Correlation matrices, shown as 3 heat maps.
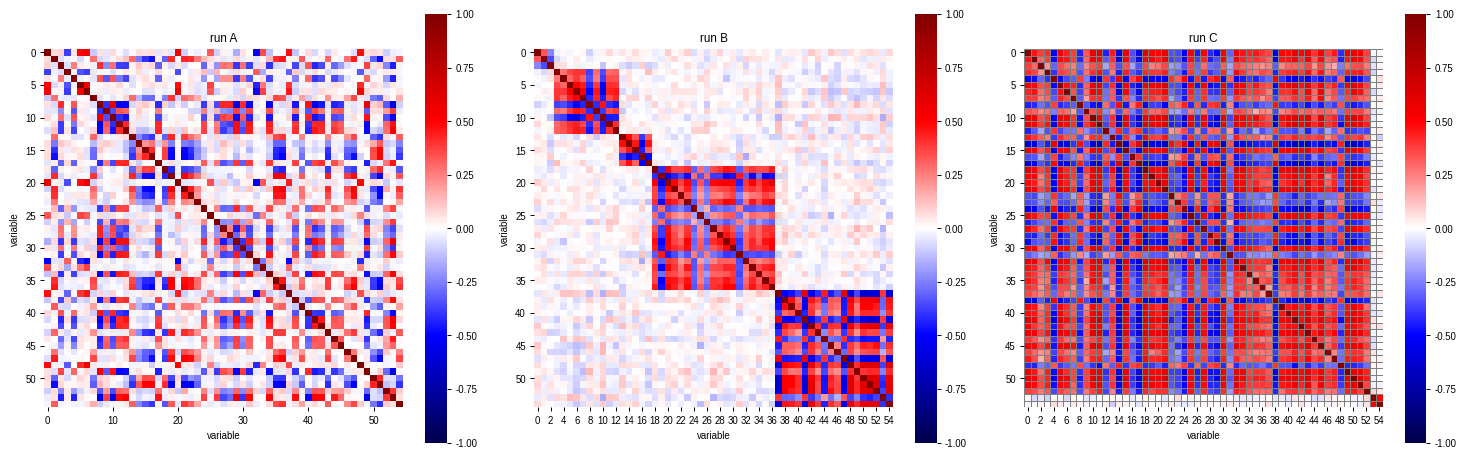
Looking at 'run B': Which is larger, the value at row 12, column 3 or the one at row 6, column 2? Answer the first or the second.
the first
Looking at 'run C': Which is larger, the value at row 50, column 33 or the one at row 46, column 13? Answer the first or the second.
the first
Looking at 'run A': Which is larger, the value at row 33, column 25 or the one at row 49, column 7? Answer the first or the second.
the first
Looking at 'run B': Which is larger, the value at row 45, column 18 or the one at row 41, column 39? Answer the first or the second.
the first
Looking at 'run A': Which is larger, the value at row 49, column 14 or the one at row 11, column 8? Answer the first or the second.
the first
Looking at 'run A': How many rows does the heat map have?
55
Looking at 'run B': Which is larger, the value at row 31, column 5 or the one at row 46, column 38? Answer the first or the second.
the second
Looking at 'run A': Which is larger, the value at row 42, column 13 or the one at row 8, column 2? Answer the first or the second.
the second
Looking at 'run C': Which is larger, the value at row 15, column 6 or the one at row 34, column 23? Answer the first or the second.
the first
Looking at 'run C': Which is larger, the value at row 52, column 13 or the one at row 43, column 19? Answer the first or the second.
the second
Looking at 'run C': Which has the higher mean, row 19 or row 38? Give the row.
19
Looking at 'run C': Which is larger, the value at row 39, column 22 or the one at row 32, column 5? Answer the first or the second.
the second
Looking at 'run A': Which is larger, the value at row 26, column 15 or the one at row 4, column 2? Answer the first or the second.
the second
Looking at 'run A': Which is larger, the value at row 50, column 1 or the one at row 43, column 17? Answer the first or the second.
the second
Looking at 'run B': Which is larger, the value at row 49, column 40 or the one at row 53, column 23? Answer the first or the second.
the first
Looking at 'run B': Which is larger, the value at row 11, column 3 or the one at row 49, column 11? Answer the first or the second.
the first
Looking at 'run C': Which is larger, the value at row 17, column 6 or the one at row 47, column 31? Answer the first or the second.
the second
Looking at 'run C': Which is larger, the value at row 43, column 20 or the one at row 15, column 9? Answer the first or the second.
the first
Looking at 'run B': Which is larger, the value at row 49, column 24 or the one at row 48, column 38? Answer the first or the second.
the second
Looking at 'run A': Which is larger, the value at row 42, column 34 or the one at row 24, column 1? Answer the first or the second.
the first
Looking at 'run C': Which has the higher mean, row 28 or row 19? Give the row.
19
